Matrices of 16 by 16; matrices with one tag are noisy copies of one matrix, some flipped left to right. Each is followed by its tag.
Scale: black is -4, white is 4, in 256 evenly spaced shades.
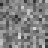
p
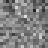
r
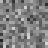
p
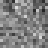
r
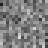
p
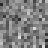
p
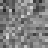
r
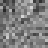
r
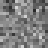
r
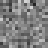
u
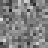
u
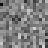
p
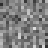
p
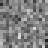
p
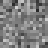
u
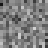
p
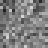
r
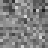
r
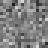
u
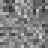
r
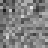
r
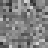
u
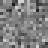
u
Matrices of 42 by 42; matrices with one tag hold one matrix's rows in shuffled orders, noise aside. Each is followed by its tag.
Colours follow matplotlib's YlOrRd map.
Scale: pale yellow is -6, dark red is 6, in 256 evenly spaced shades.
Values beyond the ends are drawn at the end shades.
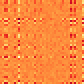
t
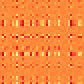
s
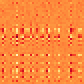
s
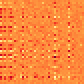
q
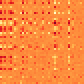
q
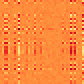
t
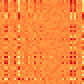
t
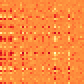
q
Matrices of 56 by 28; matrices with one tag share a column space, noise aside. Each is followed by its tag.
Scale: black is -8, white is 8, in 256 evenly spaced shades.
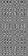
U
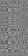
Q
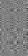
Q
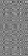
U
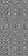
U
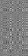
Q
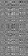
U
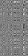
U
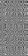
U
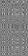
U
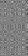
U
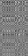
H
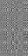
Q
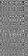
H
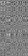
H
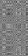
U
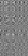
H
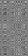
U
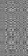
Q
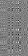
Q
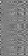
U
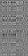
H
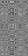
U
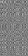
U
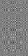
Q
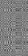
Q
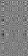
H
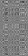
U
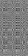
Q
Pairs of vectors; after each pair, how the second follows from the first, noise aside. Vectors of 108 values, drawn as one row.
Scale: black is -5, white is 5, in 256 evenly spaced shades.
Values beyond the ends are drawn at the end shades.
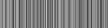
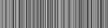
copied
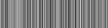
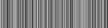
wrapped around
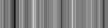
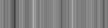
shrunk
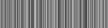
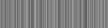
shrunk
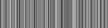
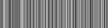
wrapped around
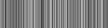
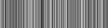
copied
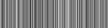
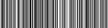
scaled up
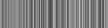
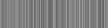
shrunk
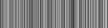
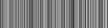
copied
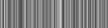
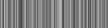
copied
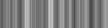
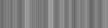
shrunk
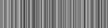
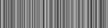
wrapped around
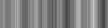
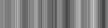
copied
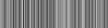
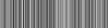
copied
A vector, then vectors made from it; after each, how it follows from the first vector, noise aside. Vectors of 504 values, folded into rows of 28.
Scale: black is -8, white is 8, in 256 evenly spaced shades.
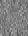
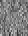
scaled up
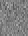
wrapped around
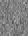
wrapped around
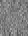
copied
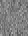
copied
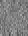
copied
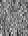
scaled up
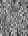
scaled up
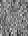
scaled up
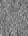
copied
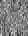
scaled up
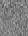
wrapped around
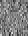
scaled up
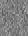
wrapped around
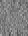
copied
